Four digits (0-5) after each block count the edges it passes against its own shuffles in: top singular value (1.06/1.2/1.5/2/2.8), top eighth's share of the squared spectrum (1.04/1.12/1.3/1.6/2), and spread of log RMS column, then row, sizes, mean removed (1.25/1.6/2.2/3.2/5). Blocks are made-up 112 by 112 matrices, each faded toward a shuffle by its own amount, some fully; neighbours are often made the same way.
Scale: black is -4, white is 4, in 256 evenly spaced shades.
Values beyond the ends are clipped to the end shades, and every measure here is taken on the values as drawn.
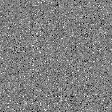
1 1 2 2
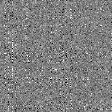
2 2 3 3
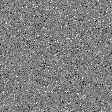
0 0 0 0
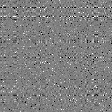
5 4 2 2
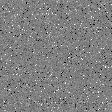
1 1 0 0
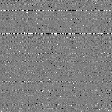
5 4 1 3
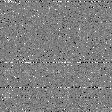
4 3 0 2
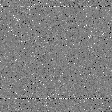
3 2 0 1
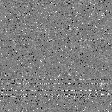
4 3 0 2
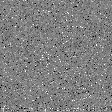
2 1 0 1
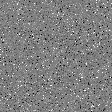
0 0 0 0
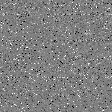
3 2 0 1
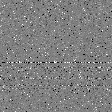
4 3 0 2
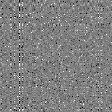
5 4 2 2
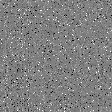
3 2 1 0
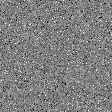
1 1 0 0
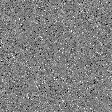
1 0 0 0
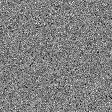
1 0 0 0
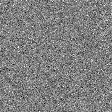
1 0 0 0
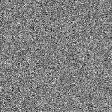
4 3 1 1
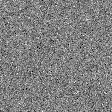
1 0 0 0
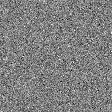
2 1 0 0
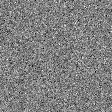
1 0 0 0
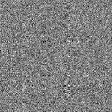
4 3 2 2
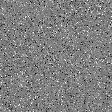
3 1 0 0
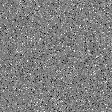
2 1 0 0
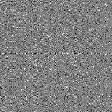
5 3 2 2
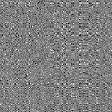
5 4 3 3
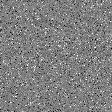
3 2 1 0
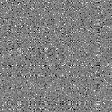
5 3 2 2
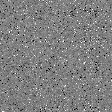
1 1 1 1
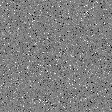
0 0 0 0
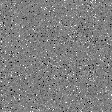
1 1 1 1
